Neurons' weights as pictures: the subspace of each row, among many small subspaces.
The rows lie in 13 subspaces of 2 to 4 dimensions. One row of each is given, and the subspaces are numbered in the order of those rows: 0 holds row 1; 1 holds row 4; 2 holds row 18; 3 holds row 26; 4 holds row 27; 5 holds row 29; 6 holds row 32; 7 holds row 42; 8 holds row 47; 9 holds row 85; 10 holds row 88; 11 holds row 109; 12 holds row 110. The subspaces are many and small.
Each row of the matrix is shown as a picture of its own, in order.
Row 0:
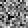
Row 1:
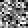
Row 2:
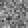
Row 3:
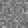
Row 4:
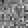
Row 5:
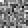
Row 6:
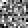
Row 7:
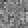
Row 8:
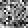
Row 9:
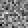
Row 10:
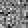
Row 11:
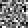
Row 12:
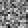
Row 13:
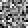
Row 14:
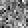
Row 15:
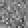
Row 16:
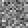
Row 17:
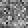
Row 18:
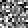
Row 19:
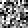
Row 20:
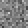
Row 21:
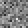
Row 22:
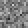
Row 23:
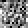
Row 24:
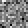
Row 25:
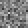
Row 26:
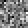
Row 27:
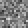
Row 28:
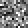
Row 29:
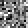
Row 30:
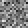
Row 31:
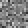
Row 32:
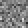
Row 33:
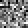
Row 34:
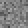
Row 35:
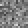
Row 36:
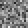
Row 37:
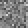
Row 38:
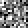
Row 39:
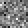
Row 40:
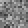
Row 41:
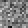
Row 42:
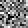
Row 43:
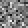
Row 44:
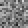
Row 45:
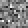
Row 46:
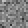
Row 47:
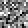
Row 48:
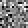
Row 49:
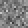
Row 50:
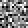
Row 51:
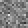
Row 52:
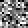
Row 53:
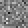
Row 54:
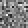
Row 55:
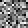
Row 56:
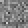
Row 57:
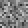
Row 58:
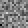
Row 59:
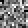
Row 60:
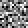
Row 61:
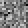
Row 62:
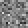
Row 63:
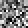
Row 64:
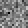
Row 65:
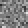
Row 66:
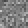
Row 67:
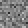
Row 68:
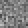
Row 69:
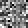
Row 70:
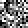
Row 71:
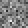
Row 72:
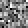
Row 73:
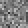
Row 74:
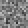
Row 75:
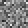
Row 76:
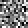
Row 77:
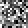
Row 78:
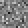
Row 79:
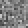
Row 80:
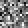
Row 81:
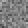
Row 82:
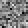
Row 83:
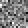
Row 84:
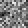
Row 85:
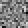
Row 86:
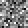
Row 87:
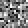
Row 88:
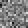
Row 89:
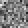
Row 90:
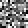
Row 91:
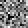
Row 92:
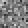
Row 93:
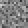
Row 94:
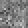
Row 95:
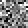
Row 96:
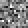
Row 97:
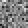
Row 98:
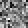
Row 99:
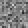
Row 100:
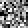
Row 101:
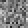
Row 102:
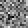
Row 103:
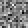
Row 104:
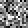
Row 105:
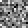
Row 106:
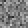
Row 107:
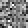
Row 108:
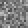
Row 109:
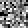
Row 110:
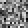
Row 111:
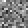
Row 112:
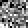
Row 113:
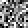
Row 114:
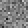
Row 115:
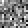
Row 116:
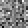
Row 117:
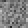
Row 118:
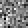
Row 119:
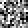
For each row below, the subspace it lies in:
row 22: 8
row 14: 6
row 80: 8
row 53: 6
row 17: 6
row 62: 0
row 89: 11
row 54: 2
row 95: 2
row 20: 1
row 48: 2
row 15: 6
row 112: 4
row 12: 10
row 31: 10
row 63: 8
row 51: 0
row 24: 7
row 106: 7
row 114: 6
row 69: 11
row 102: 7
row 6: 5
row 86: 2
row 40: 4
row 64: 1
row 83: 10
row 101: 12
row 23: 12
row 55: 0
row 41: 12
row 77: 12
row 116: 1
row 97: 2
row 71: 8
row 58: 2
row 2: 4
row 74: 12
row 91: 7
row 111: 2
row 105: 1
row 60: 2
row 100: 11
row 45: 4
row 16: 0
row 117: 12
